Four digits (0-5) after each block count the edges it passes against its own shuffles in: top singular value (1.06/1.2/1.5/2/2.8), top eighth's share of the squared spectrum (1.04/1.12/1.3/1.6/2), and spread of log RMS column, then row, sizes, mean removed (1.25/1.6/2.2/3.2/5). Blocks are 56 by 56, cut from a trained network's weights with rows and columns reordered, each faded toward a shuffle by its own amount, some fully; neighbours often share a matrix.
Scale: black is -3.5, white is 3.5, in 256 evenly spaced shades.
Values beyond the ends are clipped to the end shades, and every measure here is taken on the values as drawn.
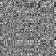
4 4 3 2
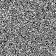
0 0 0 0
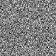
3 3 1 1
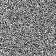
1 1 0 0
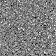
2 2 0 0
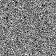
1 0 0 0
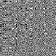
4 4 2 2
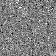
2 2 0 0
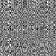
4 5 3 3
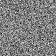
0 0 0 0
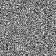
3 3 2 0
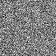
0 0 0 0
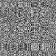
4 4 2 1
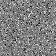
0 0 0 0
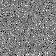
0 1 0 0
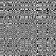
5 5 2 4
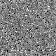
2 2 0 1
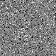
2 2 0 0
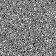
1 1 0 0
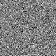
3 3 0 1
